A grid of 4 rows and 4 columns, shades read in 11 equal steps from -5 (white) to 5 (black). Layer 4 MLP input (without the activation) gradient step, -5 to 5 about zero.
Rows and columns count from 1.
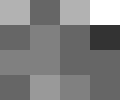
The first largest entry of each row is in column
2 4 3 1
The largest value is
3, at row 2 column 4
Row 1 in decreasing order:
1 -2 -2 -5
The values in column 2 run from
-1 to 1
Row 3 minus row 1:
2 -1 3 6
